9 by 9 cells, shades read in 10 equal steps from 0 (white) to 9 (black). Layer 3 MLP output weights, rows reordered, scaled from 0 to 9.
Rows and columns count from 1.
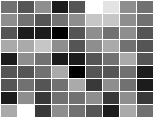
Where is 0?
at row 1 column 6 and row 9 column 2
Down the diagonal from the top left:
5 5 8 4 8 6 4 4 5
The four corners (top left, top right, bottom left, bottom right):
5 5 3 5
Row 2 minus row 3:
-2 -3 -2 -4 -2 -2 -3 0 -1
